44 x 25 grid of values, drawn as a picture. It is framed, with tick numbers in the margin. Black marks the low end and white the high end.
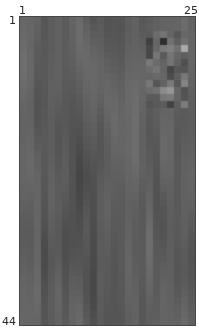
An odd patch, rougher than its surroundings, sits in the top right. Streaks run downward. The top right is the roughest part.
